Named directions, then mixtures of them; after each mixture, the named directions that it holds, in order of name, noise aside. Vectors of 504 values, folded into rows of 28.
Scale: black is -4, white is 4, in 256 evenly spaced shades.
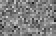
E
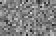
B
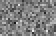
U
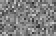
E, U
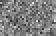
B, E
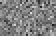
B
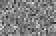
E, U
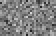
B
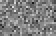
E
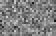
E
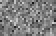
B, E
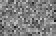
E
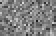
B, E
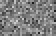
E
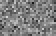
E
